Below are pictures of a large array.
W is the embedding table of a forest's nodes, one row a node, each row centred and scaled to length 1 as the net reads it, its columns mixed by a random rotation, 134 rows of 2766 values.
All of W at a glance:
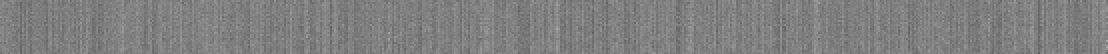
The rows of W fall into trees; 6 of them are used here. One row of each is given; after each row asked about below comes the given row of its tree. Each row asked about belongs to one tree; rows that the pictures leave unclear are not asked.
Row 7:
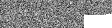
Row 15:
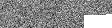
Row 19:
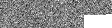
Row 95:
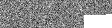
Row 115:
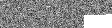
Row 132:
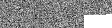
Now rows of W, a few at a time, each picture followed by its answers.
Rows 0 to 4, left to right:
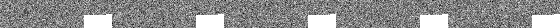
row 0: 95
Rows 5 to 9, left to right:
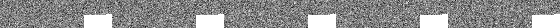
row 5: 132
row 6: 132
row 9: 115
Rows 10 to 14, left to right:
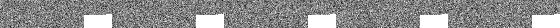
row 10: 15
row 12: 115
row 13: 7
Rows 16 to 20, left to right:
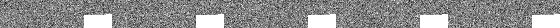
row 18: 115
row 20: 19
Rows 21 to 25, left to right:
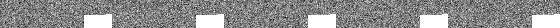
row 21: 7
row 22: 7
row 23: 115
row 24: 115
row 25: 132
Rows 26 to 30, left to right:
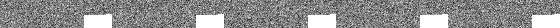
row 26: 7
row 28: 115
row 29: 19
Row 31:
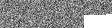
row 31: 15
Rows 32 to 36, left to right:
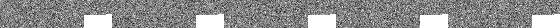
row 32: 15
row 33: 115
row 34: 19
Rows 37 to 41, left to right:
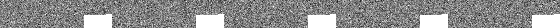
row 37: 7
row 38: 132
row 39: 95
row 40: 7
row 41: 115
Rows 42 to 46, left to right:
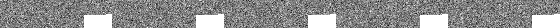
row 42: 115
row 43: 15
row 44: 132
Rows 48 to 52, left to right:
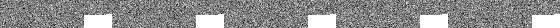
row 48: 7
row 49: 95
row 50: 15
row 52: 115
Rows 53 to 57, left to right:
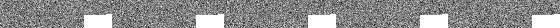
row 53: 15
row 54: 95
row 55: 132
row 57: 7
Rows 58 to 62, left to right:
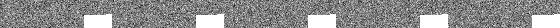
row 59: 7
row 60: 95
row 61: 132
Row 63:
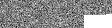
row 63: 132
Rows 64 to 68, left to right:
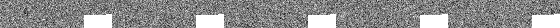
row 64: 95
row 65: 15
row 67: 7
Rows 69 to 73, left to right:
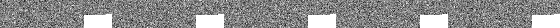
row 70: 15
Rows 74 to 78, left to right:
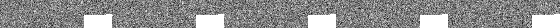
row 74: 7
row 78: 115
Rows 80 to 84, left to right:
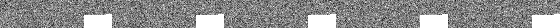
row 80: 7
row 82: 115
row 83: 95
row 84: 115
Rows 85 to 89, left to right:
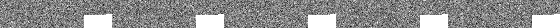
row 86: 95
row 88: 15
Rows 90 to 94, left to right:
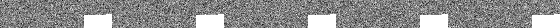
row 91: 19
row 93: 15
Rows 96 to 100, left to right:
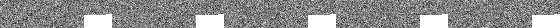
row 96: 115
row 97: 95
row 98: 15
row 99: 15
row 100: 15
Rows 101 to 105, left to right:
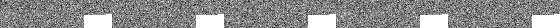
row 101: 7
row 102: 115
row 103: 7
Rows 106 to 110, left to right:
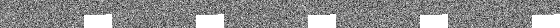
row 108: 95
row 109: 7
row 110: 115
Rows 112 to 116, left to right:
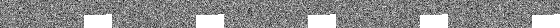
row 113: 19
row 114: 95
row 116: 7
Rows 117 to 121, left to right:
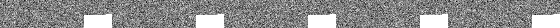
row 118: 7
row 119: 7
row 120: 132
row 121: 7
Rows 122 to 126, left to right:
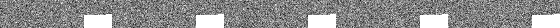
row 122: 19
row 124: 7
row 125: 132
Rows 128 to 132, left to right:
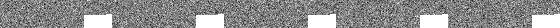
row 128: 15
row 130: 15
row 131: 19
